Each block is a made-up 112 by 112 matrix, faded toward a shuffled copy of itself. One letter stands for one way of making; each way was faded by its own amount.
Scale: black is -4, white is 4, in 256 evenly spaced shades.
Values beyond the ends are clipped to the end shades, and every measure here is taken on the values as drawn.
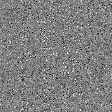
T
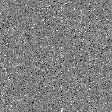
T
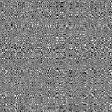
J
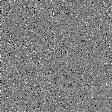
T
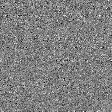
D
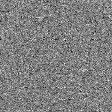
D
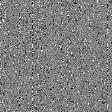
T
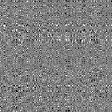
J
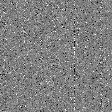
T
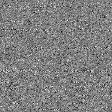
D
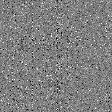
T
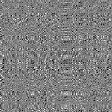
J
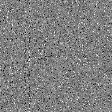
T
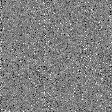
T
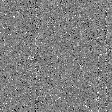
T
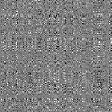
J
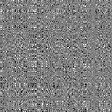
J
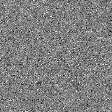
D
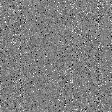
T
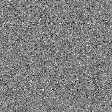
D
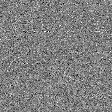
D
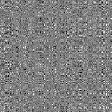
J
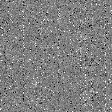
T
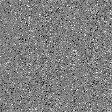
T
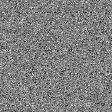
D
